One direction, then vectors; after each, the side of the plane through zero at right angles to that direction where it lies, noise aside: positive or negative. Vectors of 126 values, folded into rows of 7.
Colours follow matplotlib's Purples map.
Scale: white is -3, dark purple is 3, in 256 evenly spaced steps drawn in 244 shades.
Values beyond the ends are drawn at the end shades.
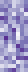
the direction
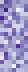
positive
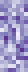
positive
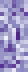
negative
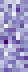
positive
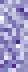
negative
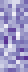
positive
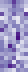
negative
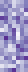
positive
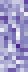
positive
